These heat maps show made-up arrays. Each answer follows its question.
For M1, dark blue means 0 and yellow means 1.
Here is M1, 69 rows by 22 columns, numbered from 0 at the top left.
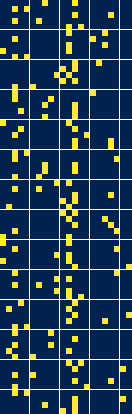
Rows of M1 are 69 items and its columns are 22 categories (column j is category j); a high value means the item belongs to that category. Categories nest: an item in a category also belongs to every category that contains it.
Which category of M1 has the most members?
12
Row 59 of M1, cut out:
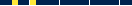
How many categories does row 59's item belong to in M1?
2
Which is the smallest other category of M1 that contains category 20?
12
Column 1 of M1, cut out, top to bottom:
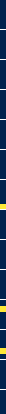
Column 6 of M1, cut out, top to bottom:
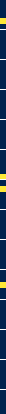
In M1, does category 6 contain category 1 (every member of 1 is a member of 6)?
no
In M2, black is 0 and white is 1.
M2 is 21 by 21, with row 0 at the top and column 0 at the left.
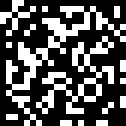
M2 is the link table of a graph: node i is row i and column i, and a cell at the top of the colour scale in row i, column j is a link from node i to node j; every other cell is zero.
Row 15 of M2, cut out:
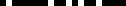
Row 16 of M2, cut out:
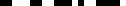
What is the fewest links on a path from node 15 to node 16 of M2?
1
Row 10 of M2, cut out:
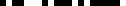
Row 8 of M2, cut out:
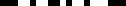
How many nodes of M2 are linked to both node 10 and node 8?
3
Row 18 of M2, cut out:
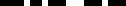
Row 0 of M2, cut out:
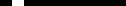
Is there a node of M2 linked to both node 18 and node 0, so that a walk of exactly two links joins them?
no
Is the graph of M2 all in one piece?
yes
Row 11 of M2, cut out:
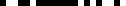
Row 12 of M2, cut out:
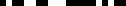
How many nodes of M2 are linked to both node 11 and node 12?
3
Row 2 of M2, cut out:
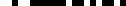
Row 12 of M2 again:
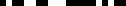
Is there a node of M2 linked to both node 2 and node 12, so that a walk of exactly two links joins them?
yes
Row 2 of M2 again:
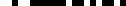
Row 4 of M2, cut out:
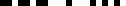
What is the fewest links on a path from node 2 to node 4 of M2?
1
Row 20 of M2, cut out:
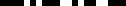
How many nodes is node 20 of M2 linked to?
7
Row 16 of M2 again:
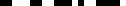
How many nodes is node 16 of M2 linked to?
9
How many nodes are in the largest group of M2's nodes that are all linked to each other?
4
